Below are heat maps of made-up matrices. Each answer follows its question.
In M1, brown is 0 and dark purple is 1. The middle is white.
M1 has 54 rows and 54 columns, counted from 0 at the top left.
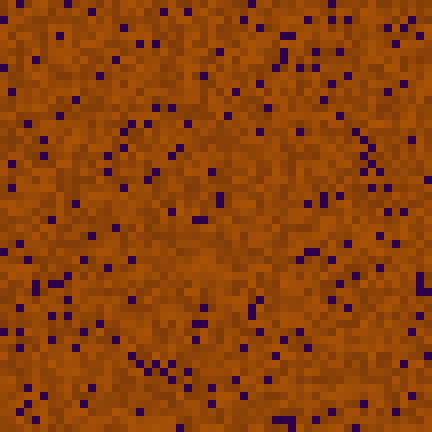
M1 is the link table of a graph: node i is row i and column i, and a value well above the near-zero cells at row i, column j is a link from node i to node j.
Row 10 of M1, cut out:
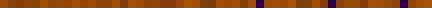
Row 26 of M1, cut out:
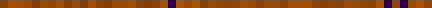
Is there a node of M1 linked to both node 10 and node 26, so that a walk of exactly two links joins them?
yes
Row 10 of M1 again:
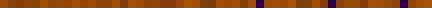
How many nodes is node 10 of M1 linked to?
3
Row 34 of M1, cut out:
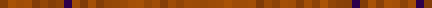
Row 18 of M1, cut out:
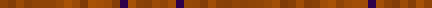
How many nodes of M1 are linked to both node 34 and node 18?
0
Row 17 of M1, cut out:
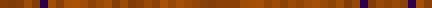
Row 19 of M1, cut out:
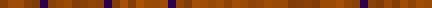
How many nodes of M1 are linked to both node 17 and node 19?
2
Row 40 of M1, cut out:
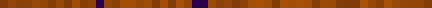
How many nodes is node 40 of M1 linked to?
3
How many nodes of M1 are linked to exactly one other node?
1
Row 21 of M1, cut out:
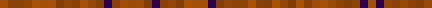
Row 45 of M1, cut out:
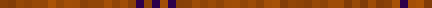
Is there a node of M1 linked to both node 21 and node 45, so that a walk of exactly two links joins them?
yes
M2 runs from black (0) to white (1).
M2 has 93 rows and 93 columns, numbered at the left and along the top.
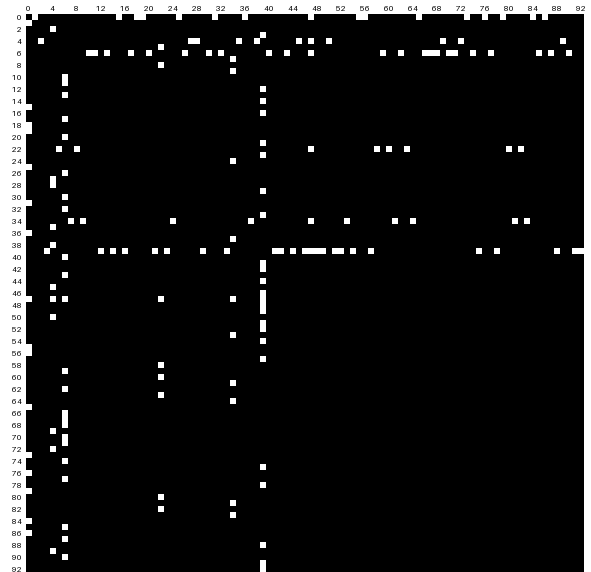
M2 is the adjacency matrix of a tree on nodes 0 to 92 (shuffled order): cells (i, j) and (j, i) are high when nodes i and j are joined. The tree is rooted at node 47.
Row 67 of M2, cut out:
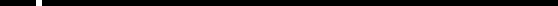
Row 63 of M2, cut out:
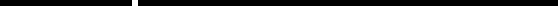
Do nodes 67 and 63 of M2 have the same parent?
no
